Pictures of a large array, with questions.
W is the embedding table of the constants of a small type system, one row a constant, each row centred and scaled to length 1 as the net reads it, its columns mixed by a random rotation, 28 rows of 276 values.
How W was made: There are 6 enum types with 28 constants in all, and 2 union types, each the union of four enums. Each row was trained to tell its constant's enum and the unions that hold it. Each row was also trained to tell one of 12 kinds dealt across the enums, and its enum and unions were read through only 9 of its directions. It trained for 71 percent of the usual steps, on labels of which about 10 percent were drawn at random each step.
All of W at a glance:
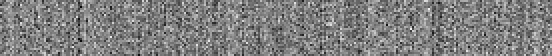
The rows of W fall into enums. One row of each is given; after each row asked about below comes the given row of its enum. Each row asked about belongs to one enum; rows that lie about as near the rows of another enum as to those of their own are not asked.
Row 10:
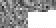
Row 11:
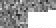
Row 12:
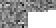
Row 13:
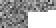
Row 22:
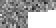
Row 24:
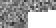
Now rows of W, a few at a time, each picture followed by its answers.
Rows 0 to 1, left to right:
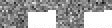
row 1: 12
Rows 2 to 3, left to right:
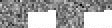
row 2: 11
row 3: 10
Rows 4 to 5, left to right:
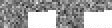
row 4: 24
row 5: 24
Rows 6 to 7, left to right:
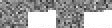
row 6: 10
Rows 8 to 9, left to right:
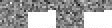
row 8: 11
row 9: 12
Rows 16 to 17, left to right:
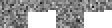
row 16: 24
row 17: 24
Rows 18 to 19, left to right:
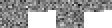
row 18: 22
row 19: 12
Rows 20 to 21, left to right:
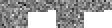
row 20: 10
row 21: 13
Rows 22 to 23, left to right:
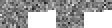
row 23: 13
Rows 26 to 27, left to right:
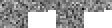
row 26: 12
